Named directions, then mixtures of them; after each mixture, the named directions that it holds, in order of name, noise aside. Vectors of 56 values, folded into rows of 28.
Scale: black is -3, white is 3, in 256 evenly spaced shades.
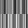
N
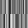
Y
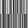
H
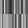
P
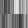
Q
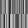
Y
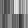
Q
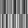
N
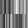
Q, Y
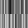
P, Y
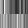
P, Q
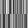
H, Y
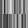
P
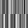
N, Y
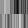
Q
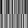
H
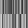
N, P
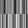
N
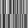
H, Y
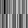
N, Q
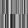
Y
